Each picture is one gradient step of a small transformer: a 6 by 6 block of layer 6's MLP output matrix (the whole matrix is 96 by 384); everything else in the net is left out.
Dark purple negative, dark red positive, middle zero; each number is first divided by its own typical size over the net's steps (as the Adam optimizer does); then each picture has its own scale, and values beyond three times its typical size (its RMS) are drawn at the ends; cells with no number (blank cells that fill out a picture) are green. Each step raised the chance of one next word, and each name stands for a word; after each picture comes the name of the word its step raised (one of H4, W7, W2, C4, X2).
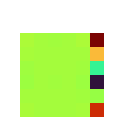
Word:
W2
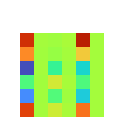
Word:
W2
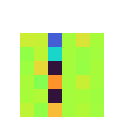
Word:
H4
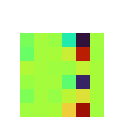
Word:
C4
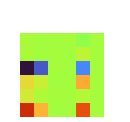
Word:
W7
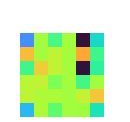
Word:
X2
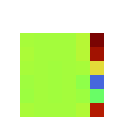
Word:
W2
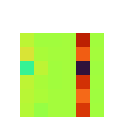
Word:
W7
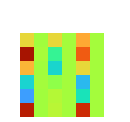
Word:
W2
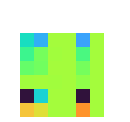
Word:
H4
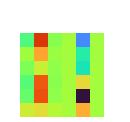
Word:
H4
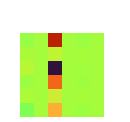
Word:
W7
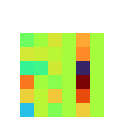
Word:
W7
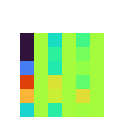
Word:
X2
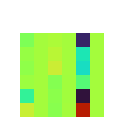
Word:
H4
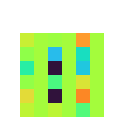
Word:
H4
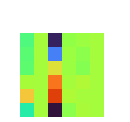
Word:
X2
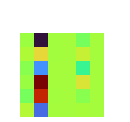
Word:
X2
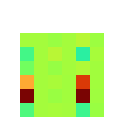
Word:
X2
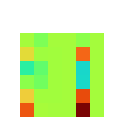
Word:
C4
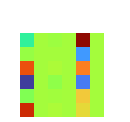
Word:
C4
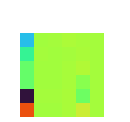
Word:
H4
